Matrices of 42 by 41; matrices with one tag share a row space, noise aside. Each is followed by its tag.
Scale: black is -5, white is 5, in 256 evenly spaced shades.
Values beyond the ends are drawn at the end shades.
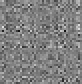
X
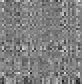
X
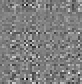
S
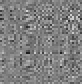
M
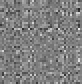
X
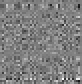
X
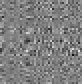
M
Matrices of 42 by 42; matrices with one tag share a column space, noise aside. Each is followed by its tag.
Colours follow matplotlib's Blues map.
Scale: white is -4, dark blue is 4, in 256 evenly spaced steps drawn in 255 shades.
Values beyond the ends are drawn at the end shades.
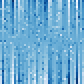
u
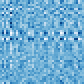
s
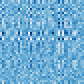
s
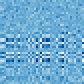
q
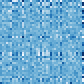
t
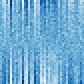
u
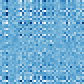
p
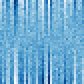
u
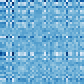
t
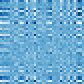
p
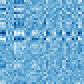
s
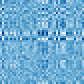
s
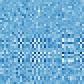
q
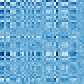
t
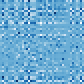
p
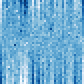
u
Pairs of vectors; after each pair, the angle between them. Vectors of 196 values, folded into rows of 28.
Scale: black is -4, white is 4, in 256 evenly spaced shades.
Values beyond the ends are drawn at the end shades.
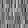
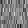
orthogonal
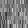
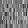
partly aligned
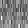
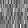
partly opposed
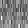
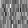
partly aligned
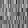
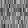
partly opposed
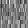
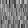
nearly opposite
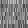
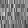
partly aligned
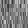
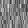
nearly opposite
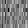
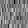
orthogonal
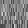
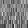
nearly parallel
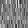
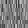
nearly opposite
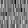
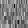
partly opposed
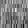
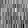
nearly parallel
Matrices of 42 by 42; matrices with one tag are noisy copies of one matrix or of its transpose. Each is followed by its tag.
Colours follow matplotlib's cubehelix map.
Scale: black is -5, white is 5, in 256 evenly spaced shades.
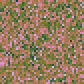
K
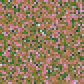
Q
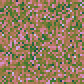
K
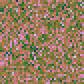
K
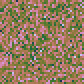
K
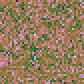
K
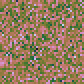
K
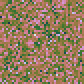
K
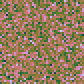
Q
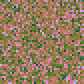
Q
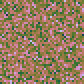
Q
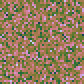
Q
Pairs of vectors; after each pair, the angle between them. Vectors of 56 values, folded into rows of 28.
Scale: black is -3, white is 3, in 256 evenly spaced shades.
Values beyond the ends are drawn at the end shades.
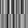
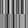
nearly parallel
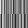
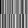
nearly opposite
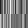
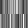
partly aligned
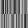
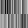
partly aligned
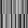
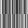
nearly opposite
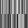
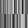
partly aligned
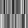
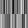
nearly parallel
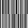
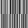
partly opposed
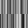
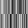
orthogonal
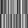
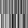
partly opposed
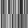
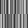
partly opposed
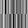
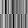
nearly parallel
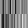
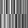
nearly opposite
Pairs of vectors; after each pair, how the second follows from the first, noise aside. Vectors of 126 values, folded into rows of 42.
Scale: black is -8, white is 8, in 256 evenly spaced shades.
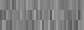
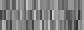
scaled up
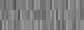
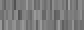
sign-scrambled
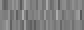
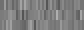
sign-scrambled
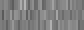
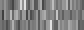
scaled up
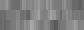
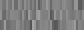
sign-scrambled
